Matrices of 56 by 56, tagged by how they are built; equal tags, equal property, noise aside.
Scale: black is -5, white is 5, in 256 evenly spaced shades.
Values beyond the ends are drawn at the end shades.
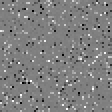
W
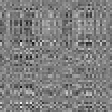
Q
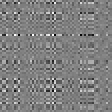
Q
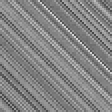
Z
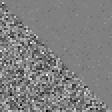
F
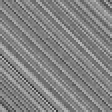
Z
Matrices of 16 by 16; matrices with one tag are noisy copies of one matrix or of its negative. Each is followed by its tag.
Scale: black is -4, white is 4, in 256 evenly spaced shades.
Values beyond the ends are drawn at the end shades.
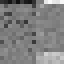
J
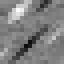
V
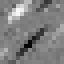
V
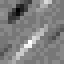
V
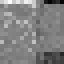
J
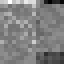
J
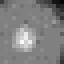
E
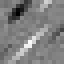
V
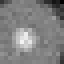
E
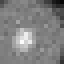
E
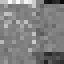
J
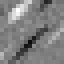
V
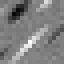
V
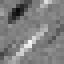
V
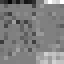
J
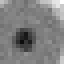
E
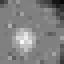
E
